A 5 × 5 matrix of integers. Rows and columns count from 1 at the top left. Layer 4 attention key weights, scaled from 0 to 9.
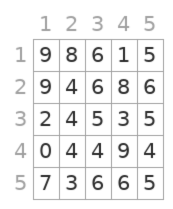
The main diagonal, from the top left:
9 4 5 9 5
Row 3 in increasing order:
2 3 4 5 5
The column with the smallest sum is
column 2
